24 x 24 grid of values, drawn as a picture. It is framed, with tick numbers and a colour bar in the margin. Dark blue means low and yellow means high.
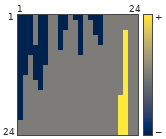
The halves do not mirror each other. Values rise toward the bottom right. The bottom right is the ninth with the highest average. The grain runs up and down. The top left is the ninth with the lowest average.
